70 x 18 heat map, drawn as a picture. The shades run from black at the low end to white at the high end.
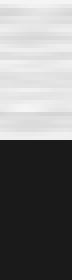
The table splits into 2 rows of 1 panel. Panel 1,1: very high, streaked across, faint in contrast. Panel 2,1: very low, flat.
